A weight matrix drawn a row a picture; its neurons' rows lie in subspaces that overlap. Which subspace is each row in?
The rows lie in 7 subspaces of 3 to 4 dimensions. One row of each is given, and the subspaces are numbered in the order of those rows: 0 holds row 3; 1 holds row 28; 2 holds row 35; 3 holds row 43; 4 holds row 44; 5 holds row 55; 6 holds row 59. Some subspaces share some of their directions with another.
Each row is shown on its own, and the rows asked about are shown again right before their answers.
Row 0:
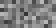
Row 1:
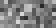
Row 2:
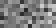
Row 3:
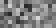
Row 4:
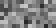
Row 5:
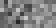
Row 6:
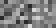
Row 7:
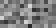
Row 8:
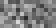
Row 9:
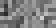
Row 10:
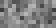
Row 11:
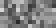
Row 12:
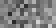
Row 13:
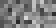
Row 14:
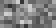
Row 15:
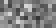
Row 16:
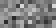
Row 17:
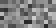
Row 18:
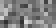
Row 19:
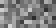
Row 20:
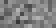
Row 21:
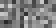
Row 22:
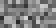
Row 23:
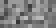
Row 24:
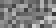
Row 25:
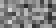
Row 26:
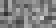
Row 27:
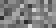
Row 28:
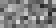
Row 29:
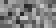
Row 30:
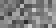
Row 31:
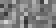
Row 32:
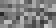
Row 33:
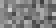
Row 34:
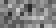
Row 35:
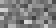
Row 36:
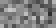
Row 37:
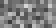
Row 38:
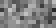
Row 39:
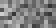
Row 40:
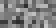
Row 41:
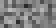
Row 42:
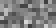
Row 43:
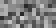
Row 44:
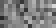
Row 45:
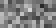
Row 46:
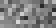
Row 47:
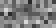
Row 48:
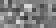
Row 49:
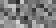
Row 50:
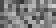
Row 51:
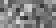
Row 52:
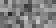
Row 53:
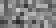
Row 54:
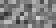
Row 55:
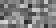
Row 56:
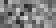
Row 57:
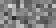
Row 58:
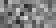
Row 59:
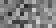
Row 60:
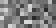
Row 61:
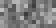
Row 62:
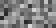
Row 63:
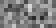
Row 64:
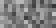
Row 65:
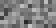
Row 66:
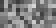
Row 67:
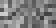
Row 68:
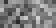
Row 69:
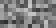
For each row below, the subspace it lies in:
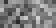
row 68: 1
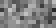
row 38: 4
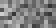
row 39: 3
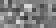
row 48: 1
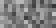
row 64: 4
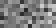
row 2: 4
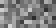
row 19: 2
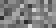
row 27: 6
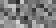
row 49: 0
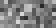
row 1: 3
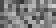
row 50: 4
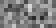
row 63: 1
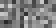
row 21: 2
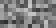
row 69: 5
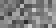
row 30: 6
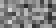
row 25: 3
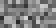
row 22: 1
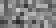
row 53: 5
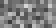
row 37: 3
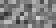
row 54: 2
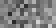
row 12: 6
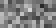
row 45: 2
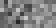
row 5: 3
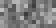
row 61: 4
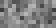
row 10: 4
